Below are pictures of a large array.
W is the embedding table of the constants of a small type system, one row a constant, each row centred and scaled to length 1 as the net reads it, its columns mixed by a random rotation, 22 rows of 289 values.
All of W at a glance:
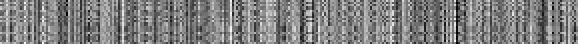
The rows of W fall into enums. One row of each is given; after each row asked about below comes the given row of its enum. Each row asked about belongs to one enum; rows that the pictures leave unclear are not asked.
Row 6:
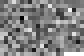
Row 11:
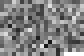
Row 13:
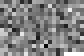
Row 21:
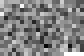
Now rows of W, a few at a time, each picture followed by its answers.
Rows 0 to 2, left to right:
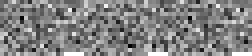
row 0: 6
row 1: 21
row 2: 6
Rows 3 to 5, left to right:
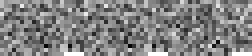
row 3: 21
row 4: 21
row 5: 11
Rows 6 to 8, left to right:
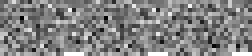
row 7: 6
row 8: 21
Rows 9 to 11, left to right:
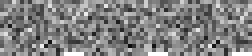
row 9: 11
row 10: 21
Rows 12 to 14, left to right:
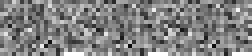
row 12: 11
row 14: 13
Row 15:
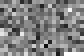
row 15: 13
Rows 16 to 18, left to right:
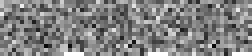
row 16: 21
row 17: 11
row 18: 13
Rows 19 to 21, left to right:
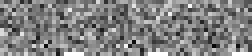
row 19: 13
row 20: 11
